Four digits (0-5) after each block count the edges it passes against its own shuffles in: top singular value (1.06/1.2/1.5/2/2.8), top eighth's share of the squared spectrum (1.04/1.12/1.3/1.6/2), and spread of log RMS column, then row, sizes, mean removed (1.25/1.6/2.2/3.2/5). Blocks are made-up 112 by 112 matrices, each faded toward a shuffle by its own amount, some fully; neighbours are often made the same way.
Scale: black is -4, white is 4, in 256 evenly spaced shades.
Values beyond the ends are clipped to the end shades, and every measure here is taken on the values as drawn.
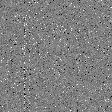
2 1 1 0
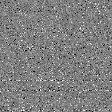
2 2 1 2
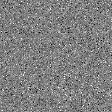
1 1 2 2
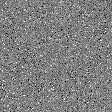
0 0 0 0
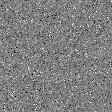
0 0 0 0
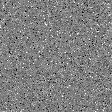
0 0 0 0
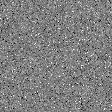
0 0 1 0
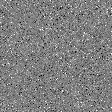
0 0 0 0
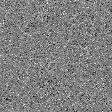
0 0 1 0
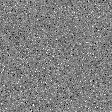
0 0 0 0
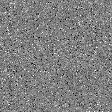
0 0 1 1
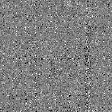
1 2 3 3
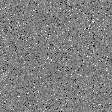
1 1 1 0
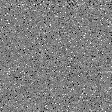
1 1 0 1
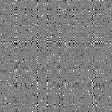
5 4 3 3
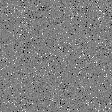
3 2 0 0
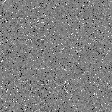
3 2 1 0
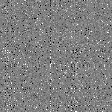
4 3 2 2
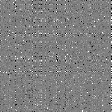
5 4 2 2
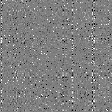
4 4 2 2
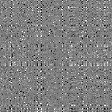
5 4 3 3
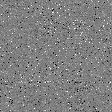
3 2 1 0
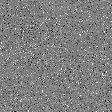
2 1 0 0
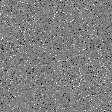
2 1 0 0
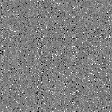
4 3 2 1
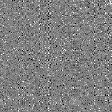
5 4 3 2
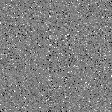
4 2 1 1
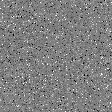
2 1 0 0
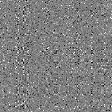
4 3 2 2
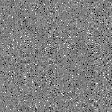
4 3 2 1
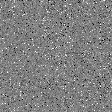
2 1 1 0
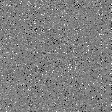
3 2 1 1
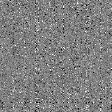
3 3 3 2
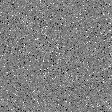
1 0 0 0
